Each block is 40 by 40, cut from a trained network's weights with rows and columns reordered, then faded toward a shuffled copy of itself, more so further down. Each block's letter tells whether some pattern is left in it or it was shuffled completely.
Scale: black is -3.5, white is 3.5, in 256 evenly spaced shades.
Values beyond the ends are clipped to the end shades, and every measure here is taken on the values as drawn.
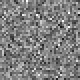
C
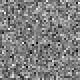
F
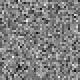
F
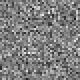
C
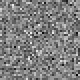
C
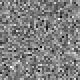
F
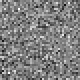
F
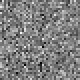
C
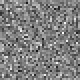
F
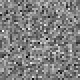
F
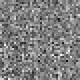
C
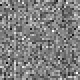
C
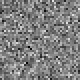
F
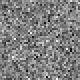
F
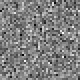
F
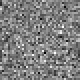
C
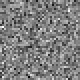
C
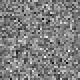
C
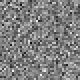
F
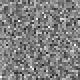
F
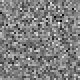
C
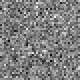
C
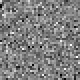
F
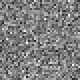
F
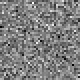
F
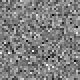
F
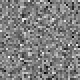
C
